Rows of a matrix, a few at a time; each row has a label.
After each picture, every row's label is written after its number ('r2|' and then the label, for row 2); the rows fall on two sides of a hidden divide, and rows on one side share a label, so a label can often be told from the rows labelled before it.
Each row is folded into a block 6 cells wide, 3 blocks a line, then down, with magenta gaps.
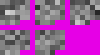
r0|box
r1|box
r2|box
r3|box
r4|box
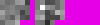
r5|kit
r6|box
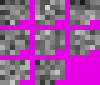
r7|box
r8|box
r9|box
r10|box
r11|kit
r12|kit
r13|box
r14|box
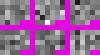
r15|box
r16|kit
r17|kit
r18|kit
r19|box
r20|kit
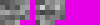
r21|box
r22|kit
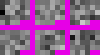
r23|kit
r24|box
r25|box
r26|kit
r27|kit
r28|box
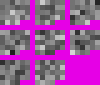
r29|box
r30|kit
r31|kit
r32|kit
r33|box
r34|kit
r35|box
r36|kit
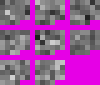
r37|box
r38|kit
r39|box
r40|box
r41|box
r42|kit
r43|kit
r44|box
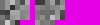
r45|kit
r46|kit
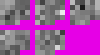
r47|kit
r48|kit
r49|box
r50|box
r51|kit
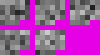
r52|kit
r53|box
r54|box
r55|kit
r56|kit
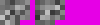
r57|box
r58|kit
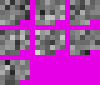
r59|box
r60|kit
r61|box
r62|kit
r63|kit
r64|kit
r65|kit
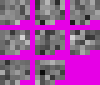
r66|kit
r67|box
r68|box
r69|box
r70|box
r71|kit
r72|box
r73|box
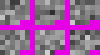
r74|box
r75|kit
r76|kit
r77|box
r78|kit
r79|kit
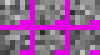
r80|kit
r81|kit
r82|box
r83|kit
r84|kit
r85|box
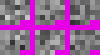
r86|box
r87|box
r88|box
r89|kit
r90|box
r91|kit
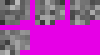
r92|box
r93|kit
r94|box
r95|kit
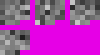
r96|box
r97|kit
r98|box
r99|box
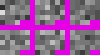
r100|box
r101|kit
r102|box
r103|kit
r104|box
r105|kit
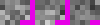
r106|box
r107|box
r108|box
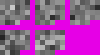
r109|kit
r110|box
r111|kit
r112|box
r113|box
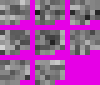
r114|kit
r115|kit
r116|box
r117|box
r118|kit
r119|box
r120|kit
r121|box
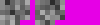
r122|box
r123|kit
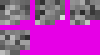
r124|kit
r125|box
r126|kit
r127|kit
